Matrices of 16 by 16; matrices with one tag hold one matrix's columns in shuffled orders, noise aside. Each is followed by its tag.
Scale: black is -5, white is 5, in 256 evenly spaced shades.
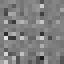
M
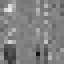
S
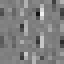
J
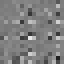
M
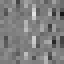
J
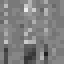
S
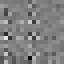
M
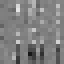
S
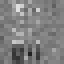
S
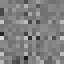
M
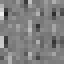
J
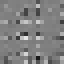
M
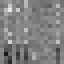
S
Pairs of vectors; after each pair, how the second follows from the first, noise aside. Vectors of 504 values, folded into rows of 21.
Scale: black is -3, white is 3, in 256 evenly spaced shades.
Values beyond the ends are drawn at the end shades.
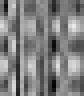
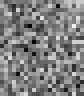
shuffled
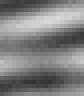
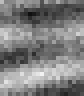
reversed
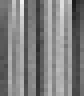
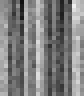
negated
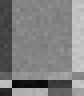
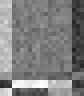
negated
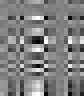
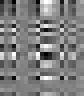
reversed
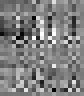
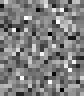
shuffled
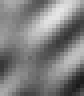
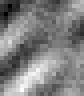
reversed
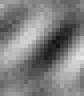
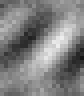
negated
